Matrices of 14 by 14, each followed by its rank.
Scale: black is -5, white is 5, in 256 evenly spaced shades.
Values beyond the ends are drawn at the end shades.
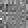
three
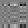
one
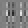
one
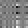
one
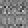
three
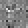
three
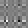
one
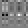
one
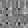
three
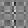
one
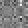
two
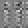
two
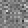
three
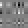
one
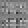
three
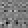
three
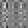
two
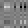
one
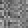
three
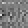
three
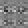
two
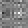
two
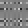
one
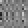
two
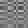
one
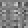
two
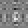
two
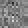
three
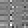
two
